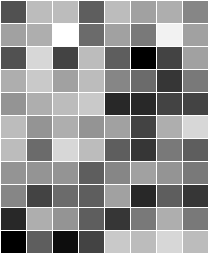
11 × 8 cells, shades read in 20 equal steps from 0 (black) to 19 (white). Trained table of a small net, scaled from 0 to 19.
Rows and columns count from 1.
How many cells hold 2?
0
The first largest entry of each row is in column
2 3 2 2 4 8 3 6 5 2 7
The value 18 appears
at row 2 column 7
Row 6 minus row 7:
0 3 -3 -3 5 1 4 9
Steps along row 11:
up down up up down up down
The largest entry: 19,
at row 2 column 3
